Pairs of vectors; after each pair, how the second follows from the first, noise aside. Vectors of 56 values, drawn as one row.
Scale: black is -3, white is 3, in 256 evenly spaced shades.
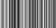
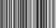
reversed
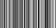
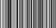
reversed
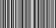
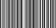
reversed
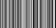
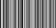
reversed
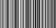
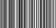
negated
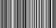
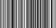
negated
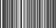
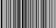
negated
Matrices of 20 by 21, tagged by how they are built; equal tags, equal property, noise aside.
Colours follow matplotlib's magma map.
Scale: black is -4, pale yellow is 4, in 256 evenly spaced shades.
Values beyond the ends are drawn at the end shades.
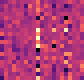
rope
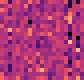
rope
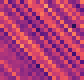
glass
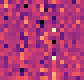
rope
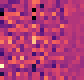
rope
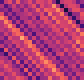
glass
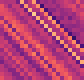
glass
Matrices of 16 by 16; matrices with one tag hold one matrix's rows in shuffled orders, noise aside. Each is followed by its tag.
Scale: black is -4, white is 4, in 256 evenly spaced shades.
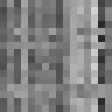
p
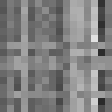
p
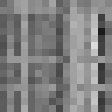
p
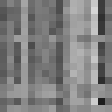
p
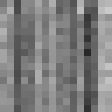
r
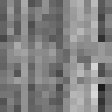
p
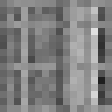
p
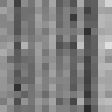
r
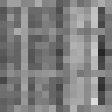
p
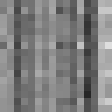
r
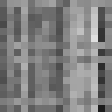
p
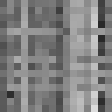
p
